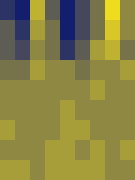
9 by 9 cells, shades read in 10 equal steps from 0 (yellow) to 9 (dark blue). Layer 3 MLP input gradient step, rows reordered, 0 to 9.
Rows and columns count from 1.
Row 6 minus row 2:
-2 -4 1 -1 -6 -3 -1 3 0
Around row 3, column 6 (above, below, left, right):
7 5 8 3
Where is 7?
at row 1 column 6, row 2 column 6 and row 3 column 2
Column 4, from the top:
6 5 5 4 4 4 4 3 3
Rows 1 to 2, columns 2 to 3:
9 2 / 8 3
